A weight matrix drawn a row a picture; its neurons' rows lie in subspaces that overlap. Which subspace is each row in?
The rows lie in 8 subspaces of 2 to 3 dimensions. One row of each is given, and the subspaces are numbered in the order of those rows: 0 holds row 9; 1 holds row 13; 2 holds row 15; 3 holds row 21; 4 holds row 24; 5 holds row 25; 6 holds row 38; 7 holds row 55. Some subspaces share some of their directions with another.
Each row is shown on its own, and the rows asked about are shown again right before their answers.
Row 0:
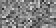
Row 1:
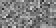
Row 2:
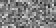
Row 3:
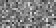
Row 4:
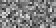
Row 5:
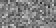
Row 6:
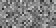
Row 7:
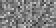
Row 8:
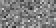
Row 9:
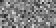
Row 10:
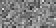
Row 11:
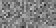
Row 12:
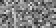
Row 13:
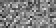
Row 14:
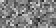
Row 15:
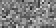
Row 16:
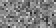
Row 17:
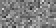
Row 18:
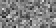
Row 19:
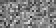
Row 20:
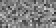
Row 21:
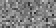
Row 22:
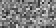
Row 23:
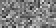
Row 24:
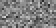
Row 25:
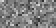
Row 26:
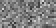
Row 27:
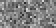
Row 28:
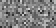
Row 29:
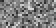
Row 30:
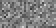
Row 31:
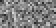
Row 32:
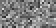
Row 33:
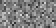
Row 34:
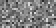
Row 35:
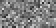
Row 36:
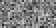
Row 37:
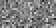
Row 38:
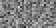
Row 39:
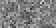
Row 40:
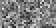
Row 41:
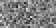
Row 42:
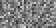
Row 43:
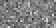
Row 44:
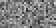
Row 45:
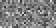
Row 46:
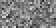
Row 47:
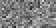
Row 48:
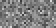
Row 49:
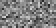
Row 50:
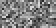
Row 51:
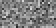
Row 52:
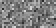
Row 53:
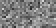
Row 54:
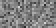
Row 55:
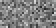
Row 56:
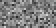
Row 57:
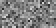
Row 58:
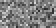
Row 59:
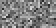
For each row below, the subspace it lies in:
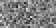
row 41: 1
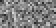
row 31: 0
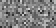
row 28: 2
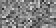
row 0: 6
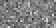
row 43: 3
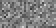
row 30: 6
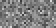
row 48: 2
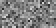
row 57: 0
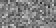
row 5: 1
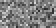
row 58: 7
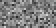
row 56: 4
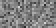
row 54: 6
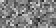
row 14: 5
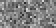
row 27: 1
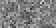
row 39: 1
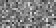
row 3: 3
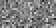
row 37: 3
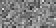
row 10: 4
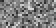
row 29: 5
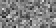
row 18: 7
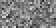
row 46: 7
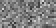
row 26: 7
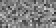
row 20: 7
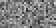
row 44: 1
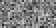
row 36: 4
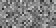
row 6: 2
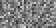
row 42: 6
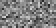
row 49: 4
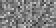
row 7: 6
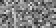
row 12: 0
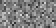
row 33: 7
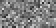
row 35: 0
